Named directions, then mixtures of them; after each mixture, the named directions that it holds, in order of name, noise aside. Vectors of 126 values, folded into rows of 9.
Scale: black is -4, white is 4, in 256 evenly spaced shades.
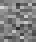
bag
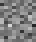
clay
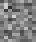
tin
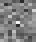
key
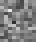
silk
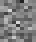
key, silk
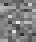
bag, key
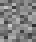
clay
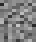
clay, key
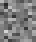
tin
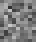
silk, tin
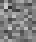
tin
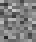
clay, tin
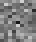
key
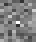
key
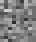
silk, tin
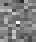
key, silk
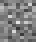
bag, key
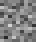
clay, silk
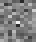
key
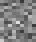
clay, key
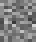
clay, silk
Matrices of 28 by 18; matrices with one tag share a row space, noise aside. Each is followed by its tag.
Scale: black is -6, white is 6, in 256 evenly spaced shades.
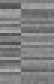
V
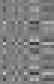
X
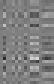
X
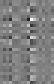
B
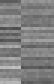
V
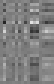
X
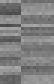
V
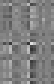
B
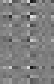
B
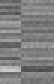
V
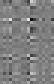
B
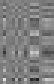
X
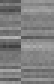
V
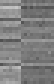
V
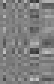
X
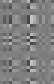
B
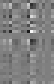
B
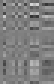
X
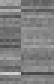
V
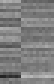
V
